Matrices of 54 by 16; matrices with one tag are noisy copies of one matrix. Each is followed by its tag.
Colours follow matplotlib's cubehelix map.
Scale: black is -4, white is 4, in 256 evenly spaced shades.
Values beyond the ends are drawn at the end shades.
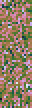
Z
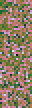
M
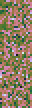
M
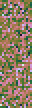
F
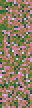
M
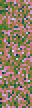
M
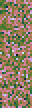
M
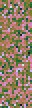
F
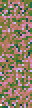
F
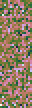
F
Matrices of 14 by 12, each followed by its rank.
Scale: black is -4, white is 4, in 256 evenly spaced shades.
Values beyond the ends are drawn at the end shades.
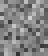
full rank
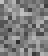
full rank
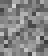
full rank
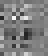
two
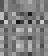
two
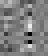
two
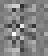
two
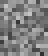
full rank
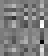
two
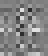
two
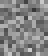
full rank
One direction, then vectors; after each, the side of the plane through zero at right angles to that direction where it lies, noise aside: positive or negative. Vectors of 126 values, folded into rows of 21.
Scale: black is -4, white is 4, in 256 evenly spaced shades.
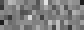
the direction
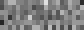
positive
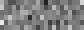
negative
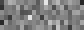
positive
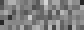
positive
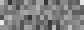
negative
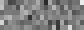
negative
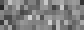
positive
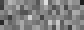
positive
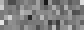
negative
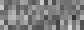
negative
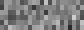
positive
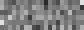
negative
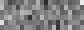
negative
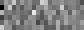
positive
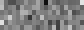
negative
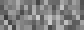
positive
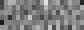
positive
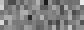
negative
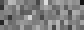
positive
